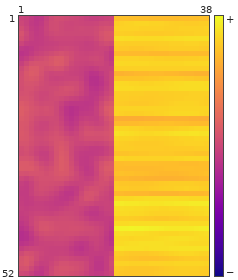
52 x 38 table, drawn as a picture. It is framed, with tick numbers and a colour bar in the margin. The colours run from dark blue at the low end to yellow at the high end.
The table splits into one row of 2 panels. Panel 1,1: middling, blotchy, faint in contrast. Panel 1,2: very high, streaked across, faint in contrast.
